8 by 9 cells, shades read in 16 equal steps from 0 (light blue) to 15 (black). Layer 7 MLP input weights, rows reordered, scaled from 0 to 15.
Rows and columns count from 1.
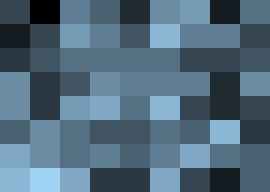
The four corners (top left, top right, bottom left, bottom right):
10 7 2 8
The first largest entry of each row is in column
2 1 1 8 8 9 5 8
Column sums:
57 66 47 55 69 38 57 75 68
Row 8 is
2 0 3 11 11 3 10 13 8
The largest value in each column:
13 15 9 11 12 7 10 13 11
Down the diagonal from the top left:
10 10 7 5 7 7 3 13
